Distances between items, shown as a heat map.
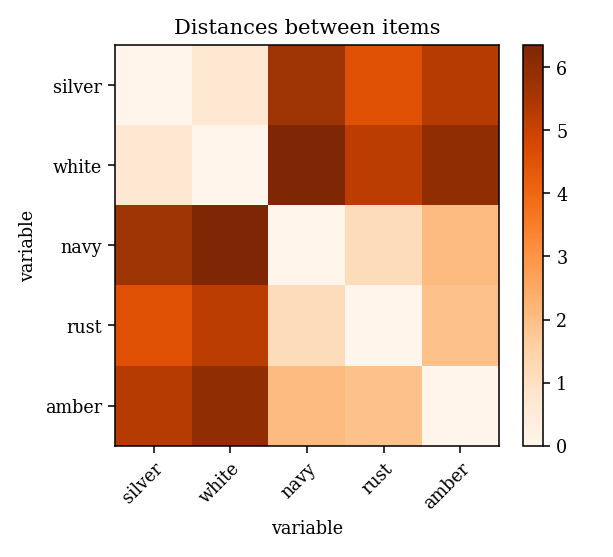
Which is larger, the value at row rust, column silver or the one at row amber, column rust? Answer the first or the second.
the first
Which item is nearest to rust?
navy
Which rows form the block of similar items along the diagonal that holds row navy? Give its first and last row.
navy to amber
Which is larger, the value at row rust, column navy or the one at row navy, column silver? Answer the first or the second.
the second
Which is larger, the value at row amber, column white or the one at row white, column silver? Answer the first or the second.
the first
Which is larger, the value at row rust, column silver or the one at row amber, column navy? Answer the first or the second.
the first
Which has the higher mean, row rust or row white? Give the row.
white
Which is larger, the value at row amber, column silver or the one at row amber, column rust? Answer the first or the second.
the first
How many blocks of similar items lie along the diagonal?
2
